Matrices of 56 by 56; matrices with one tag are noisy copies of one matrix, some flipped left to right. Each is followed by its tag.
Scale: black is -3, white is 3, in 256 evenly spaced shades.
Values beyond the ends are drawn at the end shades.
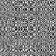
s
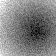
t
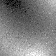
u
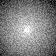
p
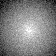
p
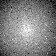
p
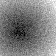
t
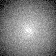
p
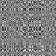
s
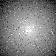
p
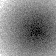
t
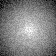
p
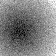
t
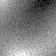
u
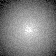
p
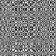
s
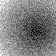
t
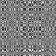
s
